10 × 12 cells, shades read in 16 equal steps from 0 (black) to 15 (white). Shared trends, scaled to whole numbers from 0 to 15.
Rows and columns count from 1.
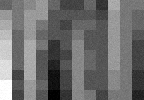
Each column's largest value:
15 7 10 9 6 5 8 7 5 10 7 7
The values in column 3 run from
8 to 10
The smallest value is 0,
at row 10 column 5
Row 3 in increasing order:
4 5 5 6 6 6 7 7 7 9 9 10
